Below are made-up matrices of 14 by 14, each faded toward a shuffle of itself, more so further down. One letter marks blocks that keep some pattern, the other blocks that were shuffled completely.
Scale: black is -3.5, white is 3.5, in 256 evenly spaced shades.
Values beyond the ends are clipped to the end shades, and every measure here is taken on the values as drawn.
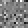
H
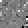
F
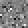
F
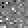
F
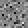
F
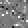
F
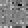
H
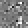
H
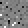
F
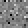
F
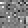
H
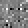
H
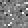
F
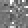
H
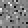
F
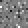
F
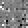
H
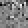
H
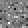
F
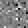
H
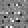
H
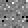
F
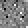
F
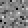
F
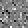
F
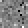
F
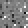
F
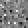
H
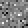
F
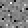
F
